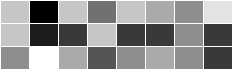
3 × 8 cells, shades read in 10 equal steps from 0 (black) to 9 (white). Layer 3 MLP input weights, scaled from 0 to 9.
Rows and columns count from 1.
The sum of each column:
19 10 15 14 14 14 15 12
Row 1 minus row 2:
0 -1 5 -3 5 4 0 6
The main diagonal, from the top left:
7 1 6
